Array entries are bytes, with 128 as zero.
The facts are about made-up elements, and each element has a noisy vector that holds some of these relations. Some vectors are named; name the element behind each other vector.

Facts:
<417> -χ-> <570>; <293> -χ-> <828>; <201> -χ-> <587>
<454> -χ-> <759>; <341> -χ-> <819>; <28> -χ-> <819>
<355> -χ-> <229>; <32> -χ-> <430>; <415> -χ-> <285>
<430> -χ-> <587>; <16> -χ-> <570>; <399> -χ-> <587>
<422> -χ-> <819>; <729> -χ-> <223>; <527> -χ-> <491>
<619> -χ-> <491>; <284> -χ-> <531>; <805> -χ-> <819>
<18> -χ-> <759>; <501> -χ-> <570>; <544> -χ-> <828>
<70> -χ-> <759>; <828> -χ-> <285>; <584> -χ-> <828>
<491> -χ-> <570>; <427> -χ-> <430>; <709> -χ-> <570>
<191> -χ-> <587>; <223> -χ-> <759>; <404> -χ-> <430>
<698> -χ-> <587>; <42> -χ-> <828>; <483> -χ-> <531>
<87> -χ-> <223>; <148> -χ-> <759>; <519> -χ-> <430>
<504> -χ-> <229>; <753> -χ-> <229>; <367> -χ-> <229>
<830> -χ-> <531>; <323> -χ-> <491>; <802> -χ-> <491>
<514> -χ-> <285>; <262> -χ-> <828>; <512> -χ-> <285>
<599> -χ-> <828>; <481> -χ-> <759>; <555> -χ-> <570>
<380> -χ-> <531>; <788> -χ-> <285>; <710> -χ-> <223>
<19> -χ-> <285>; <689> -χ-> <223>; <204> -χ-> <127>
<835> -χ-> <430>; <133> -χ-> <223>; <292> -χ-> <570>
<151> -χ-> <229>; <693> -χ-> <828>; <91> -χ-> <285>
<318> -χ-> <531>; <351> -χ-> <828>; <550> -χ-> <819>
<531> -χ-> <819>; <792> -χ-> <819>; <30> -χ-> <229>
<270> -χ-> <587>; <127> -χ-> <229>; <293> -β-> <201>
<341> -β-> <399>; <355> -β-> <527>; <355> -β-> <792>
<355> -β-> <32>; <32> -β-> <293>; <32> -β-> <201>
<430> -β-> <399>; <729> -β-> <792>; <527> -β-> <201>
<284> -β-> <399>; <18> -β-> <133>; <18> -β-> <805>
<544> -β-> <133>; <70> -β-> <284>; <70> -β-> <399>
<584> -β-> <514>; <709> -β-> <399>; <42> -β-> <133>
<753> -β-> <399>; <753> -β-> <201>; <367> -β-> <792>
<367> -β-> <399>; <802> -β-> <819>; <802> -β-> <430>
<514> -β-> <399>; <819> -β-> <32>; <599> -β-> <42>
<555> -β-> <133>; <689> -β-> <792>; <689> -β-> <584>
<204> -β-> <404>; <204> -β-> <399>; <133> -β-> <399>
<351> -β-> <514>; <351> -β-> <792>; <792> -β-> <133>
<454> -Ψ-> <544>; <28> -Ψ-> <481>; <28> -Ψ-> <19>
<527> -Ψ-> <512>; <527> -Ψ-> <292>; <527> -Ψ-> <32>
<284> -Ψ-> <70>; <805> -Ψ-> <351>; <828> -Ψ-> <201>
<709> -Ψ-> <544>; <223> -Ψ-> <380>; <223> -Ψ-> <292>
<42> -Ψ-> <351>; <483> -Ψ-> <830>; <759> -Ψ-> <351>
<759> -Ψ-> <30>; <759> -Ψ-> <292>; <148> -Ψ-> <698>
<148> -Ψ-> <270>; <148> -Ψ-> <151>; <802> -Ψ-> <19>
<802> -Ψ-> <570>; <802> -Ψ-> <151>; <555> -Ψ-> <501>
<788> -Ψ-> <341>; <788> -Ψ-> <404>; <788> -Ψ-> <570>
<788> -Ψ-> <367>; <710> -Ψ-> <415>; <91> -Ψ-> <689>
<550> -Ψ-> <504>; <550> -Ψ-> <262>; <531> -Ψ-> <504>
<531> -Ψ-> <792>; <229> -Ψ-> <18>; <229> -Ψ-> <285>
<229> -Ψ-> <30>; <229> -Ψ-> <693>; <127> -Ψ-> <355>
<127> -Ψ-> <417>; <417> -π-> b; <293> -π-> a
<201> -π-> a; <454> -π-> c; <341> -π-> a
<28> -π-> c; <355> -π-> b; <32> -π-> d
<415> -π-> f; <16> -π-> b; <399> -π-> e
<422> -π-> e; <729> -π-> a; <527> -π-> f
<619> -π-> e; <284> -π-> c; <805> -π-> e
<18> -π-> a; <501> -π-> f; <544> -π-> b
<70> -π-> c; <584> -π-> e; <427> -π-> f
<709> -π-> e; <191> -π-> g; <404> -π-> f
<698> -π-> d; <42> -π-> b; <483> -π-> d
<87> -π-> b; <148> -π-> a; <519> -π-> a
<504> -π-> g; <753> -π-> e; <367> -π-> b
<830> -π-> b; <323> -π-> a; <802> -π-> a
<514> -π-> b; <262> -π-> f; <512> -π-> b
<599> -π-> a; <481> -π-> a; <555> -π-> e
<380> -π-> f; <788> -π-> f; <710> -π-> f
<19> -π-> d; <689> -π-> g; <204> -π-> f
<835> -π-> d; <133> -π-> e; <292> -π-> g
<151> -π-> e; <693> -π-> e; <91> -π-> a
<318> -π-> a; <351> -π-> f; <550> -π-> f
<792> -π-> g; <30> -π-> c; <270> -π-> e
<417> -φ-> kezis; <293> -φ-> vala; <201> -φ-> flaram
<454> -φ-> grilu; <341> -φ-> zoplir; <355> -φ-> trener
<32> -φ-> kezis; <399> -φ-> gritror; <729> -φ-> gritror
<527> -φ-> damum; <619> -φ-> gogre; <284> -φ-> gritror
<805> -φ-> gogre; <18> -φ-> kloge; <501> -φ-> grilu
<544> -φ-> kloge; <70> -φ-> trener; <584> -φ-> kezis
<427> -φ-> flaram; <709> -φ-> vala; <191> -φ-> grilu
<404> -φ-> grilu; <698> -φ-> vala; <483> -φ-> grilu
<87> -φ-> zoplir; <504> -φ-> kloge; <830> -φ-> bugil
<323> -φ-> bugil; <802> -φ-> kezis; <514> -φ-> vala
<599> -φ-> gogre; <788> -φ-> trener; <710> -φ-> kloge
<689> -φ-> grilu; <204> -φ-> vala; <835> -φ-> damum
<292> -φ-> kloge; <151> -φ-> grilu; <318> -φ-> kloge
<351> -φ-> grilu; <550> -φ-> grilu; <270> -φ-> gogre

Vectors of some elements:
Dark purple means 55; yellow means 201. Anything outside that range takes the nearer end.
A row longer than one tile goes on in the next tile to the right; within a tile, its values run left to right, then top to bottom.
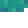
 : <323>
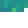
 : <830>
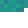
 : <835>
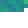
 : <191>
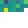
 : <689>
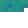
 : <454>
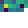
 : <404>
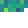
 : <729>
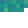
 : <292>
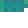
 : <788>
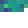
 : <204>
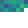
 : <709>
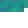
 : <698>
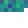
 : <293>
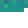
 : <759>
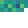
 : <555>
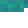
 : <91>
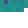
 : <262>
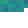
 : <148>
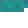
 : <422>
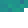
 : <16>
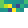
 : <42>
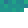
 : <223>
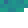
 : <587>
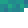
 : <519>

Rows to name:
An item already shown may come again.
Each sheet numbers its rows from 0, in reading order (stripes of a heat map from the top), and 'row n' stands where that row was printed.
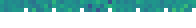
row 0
<19>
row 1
<504>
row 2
<380>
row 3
<341>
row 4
<788>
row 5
<28>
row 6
<514>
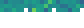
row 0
<415>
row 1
<584>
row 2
<753>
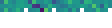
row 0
<417>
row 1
<802>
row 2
<284>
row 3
<133>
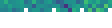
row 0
<318>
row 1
<270>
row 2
<819>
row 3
<544>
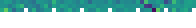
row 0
<355>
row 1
<504>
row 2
<380>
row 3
<415>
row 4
<415>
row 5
<802>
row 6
<417>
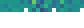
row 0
<16>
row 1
<201>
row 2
<270>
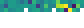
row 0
<367>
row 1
<32>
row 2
<599>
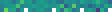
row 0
<584>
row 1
<835>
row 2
<527>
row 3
<70>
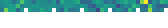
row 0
<584>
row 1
<415>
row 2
<399>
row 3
<430>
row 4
<709>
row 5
<805>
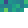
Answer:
<792>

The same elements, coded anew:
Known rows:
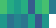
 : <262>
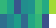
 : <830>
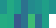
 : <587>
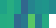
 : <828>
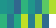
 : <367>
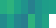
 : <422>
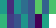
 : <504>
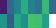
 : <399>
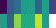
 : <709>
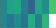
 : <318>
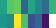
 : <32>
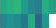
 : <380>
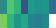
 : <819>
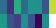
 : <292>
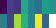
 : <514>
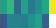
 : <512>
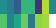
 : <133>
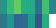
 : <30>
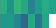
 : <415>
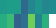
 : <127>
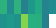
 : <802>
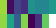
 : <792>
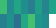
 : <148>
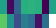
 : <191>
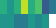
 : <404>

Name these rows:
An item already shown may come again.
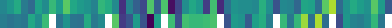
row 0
<318>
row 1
<693>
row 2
<504>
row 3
<284>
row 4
<619>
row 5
<367>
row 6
<270>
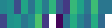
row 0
<87>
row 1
<698>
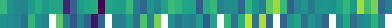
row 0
<323>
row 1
<191>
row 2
<710>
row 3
<262>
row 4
<367>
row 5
<835>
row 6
<151>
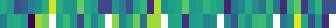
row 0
<544>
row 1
<454>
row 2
<133>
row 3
<570>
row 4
<399>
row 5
<293>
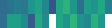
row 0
<599>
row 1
<584>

